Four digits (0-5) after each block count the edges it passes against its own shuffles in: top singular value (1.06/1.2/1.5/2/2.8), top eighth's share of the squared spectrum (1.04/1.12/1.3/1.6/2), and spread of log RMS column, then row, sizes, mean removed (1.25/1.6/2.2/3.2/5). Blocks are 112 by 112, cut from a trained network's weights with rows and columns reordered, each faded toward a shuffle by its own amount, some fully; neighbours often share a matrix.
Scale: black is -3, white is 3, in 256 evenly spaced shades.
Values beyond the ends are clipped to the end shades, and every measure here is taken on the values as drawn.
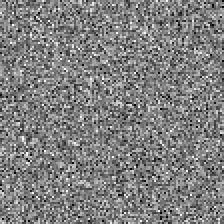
0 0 0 0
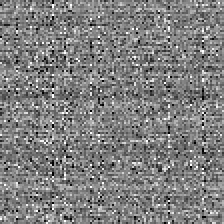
3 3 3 2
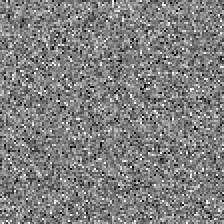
0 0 0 0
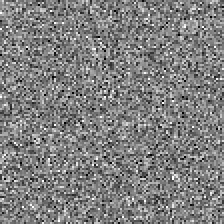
1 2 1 1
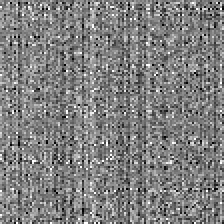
4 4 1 4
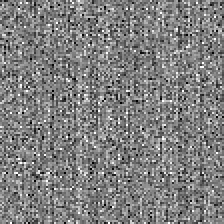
3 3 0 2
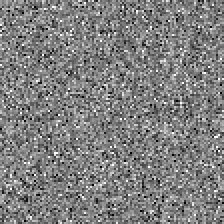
0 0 0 0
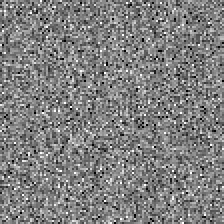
1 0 0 0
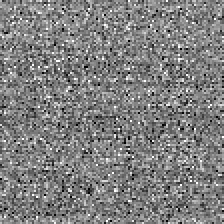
2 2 2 0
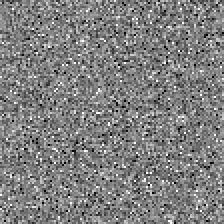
0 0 0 0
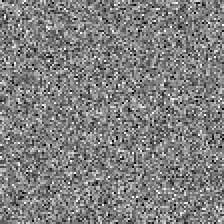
0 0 0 0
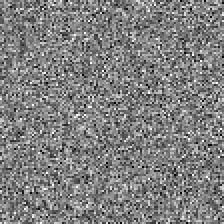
3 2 0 1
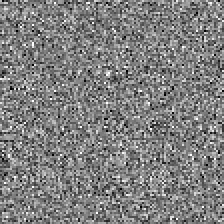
3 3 2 2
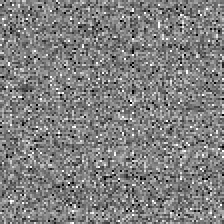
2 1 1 0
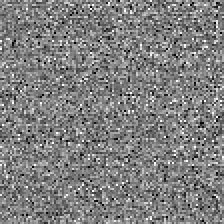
2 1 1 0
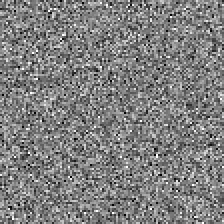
1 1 0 0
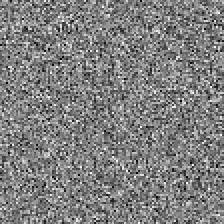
3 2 0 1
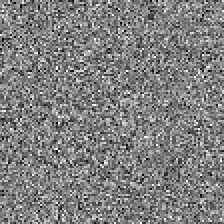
3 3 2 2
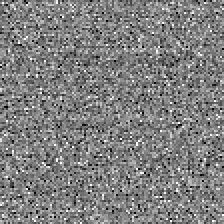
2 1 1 0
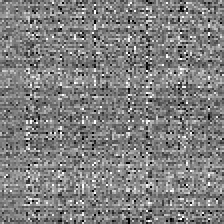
4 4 4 2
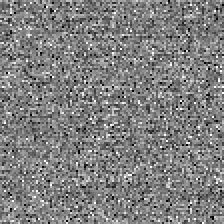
2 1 2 0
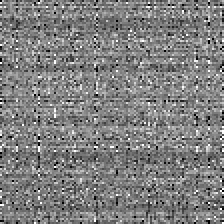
4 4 4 2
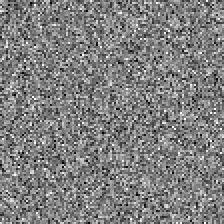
1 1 0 0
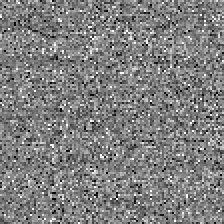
2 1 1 0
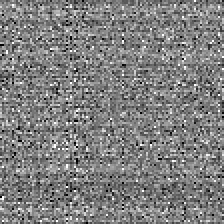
3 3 3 1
